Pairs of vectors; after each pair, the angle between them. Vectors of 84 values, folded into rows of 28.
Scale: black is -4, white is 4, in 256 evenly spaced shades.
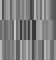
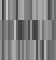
partly aligned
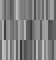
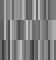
partly opposed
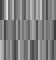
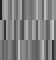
partly aligned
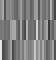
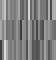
partly opposed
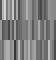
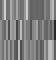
partly aligned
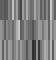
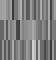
nearly opposite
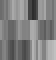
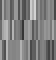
partly opposed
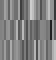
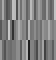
orthogonal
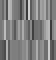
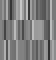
nearly opposite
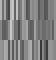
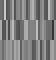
partly aligned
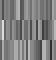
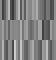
partly aligned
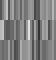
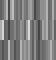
nearly parallel
